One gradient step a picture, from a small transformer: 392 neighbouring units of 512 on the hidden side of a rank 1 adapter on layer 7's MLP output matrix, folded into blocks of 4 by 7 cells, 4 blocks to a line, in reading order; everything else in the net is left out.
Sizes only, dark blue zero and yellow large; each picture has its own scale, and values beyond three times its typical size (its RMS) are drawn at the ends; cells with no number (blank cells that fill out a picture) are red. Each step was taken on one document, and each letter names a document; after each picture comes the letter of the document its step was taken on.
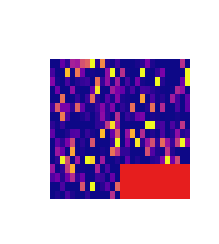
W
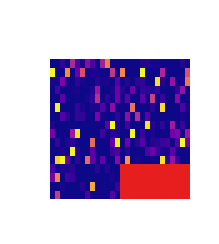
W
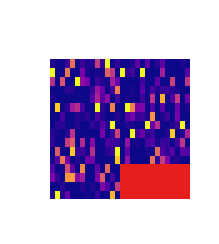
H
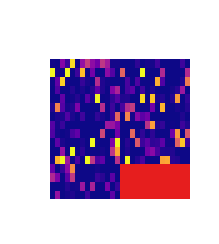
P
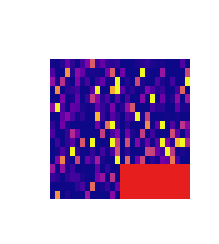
P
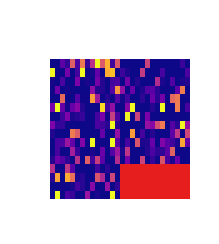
W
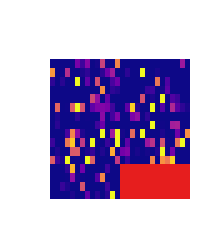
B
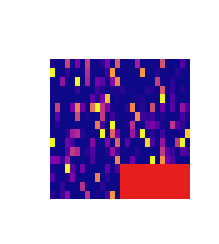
B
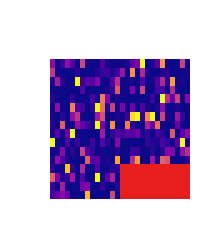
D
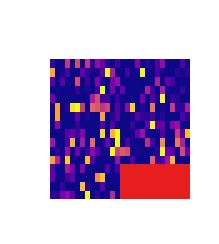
B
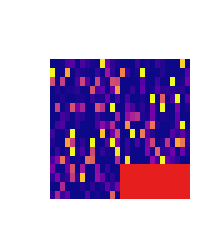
H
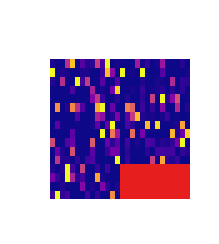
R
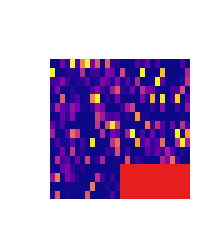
P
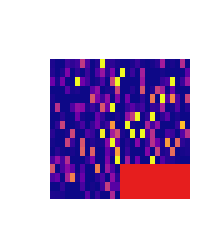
H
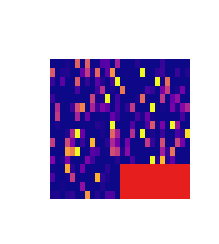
B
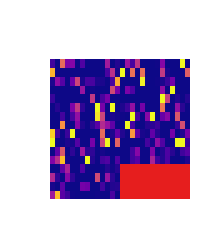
D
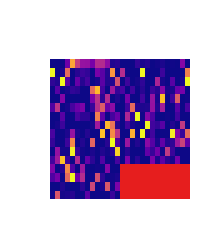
R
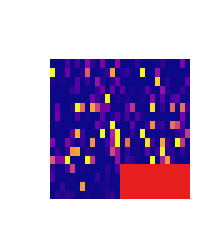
B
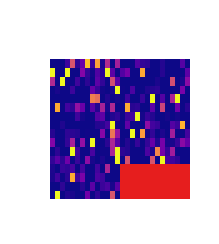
R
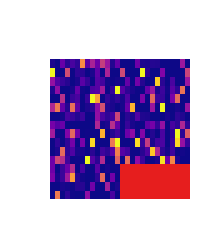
W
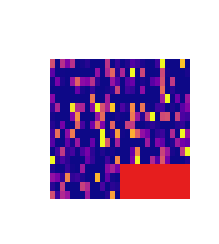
D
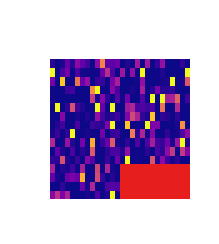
H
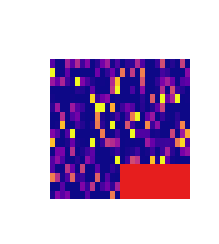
D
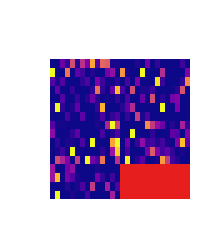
W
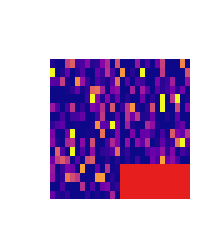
R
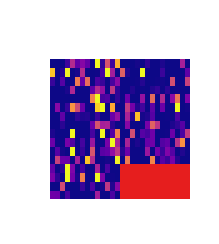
H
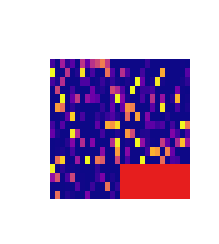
P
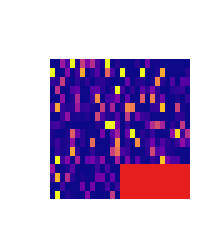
P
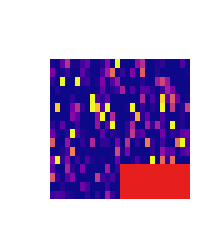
B
